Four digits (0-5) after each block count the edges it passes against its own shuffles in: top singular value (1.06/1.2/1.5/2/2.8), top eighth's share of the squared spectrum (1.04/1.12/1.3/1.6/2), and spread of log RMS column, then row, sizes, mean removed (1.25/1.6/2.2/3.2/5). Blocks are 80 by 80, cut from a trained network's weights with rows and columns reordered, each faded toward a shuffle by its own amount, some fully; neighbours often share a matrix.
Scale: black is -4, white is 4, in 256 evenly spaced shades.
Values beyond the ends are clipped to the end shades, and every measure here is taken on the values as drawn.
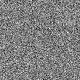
2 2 0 0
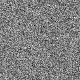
0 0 0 0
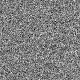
0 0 0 0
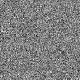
3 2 0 1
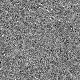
0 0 0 0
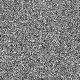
2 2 0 0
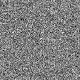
2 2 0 1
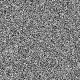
0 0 0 0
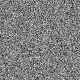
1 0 0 0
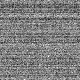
4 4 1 2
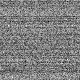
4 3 0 1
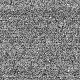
2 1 0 0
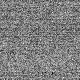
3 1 0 0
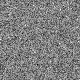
0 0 0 0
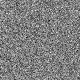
1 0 0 0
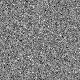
1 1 0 0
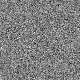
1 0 0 0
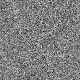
2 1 0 0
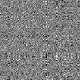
4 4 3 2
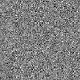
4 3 2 2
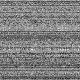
5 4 1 3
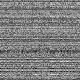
5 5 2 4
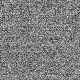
1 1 0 0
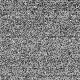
2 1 0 0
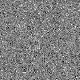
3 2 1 1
